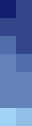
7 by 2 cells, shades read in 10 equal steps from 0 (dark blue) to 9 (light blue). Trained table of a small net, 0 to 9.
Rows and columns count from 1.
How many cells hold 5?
5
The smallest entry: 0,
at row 1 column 1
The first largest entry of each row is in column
2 1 1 1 1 1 1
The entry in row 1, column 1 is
0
